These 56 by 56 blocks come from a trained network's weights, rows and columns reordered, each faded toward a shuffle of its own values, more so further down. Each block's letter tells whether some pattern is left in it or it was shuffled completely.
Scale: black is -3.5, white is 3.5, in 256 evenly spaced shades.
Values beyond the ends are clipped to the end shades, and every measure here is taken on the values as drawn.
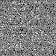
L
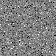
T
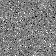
T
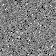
T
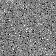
T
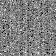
L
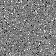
T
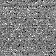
L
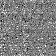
L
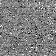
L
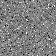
T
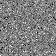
T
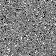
T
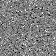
T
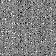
L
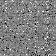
L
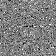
L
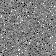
T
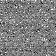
L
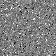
T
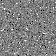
T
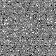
L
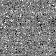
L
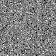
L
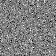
T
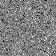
T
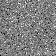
T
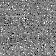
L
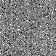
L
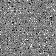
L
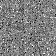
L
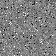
T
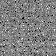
L
